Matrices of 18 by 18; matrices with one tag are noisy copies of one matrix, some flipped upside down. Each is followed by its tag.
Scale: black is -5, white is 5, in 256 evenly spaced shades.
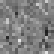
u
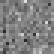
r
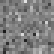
r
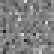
r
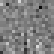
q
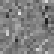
u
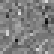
u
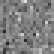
r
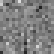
q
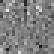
q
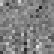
q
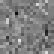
u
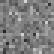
r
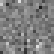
q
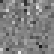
q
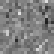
u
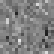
u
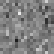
u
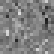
u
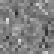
u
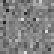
r
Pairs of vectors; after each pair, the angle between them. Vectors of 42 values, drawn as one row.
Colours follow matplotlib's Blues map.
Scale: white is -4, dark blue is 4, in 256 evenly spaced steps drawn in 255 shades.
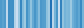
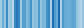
nearly opposite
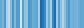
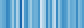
nearly opposite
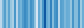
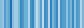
partly aligned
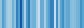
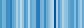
nearly opposite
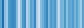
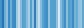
nearly parallel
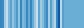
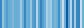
orthogonal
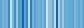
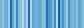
nearly opposite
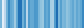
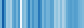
partly opposed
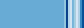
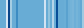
orthogonal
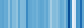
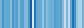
partly opposed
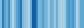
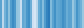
nearly opposite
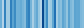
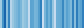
partly opposed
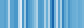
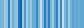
nearly opposite
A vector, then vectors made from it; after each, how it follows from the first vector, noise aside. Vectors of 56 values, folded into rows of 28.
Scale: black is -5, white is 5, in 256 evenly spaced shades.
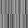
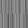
shrunk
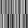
scaled up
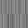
shrunk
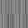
shrunk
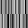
scaled up
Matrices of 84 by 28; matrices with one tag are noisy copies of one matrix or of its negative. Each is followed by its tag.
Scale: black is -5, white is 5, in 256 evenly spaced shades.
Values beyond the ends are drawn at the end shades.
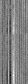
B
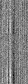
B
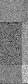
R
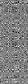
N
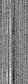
B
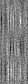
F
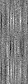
F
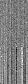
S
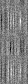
F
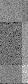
R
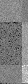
R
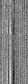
B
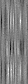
F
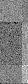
R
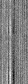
B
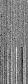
S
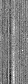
B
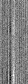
B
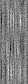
F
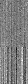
S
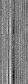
B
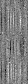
F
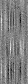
F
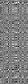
N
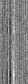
B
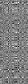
N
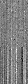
S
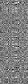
N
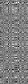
N
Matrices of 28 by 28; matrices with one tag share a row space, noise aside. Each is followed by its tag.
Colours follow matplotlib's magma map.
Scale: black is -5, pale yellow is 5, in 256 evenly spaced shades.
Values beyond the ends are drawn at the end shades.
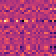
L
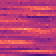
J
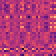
L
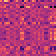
L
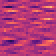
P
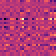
L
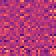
L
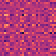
L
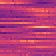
J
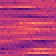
J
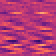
P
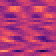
P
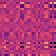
L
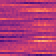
J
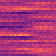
J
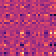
L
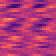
P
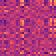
L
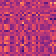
L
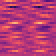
P
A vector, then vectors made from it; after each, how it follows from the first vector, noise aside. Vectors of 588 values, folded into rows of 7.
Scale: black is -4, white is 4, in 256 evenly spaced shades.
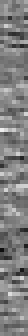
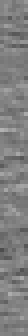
shrunk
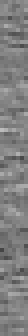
shrunk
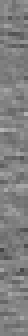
shrunk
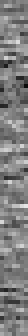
reversed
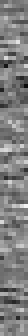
reversed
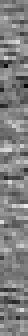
reversed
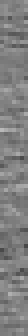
shrunk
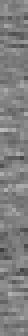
shrunk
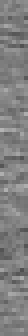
shrunk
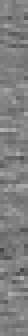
shrunk
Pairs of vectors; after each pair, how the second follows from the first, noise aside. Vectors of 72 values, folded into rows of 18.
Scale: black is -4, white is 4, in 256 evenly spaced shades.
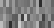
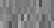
shrunk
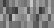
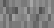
shrunk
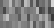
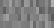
shrunk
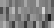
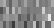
sign-scrambled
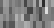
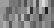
sign-scrambled
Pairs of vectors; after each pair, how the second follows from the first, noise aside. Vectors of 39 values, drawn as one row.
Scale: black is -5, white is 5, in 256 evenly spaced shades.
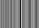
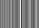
negated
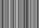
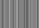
shrunk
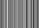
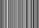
copied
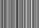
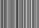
copied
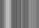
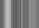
copied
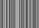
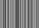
negated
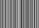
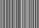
negated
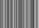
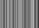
negated
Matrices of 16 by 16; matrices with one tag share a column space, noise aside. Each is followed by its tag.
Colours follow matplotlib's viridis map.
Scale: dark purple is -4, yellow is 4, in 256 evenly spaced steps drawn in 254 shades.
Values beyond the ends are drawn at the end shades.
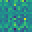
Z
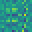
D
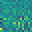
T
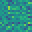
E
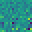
T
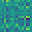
Z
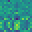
T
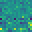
T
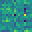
D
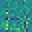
T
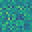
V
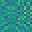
E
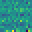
D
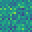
V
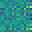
V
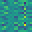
E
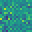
V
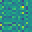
E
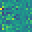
V
